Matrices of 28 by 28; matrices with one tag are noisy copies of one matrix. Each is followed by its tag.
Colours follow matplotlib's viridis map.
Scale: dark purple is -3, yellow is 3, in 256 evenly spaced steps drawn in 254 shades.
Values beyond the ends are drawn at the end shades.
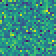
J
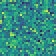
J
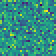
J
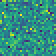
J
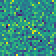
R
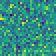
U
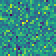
U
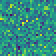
U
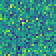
U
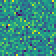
R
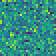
J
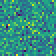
R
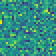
J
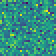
J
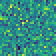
U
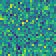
U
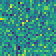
U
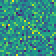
R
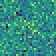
R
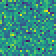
J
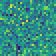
U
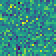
U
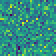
U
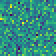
U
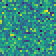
J
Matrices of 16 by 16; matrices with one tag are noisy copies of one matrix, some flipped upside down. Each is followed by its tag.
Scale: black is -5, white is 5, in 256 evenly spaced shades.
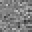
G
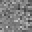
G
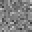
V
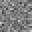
V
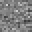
G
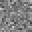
V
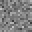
V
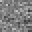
G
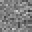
G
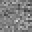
G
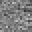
G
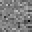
G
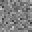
V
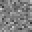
V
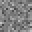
V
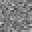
V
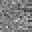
G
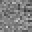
G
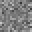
V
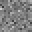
V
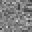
G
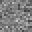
G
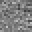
G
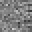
G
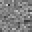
G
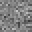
G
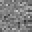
G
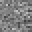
G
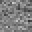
G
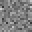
V
